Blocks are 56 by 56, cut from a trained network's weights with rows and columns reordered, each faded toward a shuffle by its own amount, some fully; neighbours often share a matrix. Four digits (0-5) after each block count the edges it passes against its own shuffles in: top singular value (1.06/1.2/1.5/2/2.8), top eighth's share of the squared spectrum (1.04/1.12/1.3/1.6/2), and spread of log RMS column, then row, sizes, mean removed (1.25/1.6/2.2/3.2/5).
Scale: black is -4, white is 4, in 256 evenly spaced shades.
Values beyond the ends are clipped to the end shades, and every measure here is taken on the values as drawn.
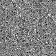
0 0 0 0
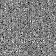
1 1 0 1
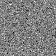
0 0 0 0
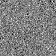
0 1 0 0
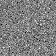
0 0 0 0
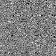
2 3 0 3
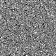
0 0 0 0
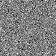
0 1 0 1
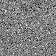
0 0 0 0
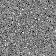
0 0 0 0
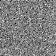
0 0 0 1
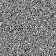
1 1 0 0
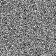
1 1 0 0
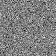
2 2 0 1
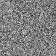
0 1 0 0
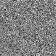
0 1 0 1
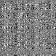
3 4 0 3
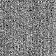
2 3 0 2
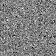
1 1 0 0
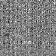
3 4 0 3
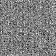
2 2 0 1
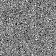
1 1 0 0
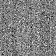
2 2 0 1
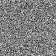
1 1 0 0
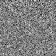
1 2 0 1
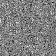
1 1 0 0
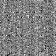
2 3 1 2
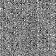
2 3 0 2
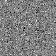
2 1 1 0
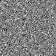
1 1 1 0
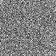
2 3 0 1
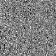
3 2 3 0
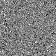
1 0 1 0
